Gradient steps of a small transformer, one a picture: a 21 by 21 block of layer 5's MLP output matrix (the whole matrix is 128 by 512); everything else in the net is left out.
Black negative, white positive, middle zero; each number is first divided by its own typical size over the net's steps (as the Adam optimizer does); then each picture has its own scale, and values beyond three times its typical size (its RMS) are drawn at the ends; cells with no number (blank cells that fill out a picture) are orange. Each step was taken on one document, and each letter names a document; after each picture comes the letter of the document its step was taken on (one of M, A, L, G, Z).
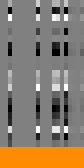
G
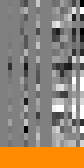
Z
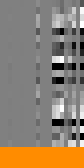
Z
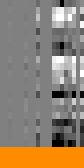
Z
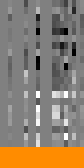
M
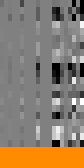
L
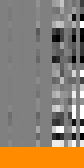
Z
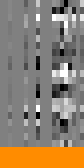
M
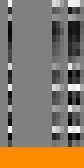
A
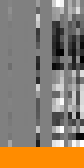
Z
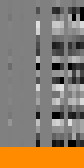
L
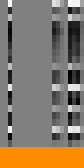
A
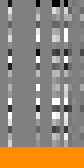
G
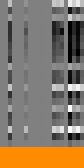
A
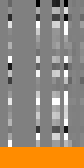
G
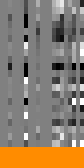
Z
